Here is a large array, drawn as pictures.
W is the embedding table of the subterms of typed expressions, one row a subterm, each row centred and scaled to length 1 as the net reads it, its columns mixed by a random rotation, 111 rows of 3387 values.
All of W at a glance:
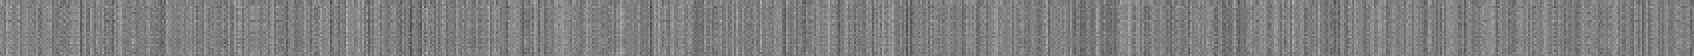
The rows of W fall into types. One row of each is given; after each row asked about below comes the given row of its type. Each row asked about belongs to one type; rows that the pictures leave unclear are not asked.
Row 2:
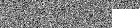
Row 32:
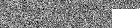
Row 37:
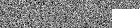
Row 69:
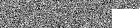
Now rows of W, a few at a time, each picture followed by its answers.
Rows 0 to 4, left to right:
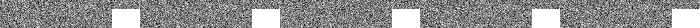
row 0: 37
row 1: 37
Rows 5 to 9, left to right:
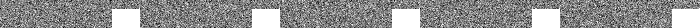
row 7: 37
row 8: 2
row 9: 69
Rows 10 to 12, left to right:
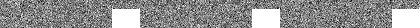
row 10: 32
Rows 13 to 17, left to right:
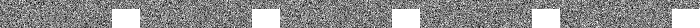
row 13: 37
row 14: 37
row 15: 37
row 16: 69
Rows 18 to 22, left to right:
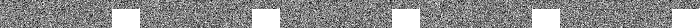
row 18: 2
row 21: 32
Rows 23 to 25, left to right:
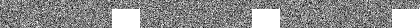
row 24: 2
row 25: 37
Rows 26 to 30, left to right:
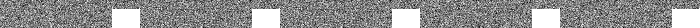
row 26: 2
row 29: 69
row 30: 2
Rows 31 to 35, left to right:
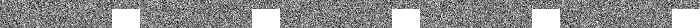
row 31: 37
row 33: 69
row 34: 32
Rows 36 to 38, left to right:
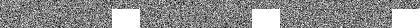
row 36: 69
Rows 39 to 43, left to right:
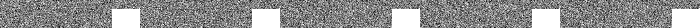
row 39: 69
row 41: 2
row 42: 37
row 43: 2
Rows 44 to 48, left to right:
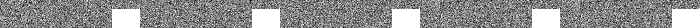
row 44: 37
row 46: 2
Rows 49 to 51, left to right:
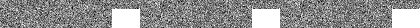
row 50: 32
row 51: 32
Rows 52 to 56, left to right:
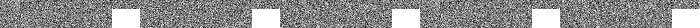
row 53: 2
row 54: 37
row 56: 37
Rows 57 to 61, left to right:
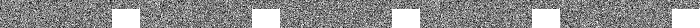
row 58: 32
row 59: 2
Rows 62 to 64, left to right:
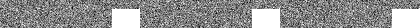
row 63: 69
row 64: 2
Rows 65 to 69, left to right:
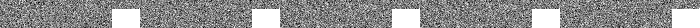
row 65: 37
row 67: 37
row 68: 37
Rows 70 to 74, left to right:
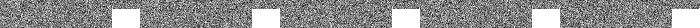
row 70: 32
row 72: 2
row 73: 37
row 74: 2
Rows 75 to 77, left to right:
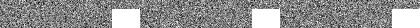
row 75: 37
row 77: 69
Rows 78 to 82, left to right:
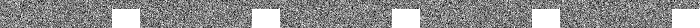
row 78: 32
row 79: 2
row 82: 37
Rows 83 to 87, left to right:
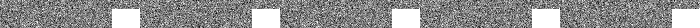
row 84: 69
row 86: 69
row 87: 37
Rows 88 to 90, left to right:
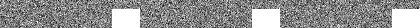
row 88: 69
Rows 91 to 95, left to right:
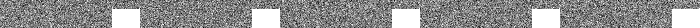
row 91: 2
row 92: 2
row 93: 37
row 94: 69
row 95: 69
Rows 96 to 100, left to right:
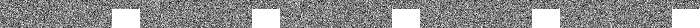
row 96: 2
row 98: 32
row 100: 2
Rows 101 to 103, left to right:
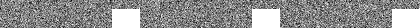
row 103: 37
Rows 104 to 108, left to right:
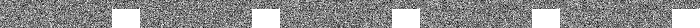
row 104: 2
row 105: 2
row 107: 32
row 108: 32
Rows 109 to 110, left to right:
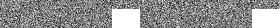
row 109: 69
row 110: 37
